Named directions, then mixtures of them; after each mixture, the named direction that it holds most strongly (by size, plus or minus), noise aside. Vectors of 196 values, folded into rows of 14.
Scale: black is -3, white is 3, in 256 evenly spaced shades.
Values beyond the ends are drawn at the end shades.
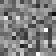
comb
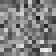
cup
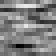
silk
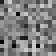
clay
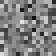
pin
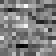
silk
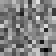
cup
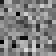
clay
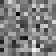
clay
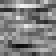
silk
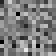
clay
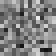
cup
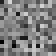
clay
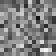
cup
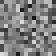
pin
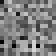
clay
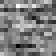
silk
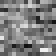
silk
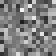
pin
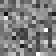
comb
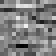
silk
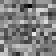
pin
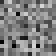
clay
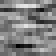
silk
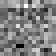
cup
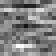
silk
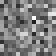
pin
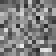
cup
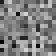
clay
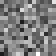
pin
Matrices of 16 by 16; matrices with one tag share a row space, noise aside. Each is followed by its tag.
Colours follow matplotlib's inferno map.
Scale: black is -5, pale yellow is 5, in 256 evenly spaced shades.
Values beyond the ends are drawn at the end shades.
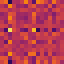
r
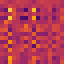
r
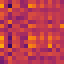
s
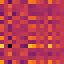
s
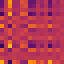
s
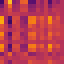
s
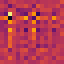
r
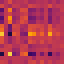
s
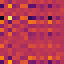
s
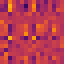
r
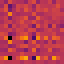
r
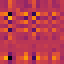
r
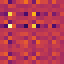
r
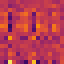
r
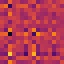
r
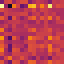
s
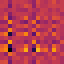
r
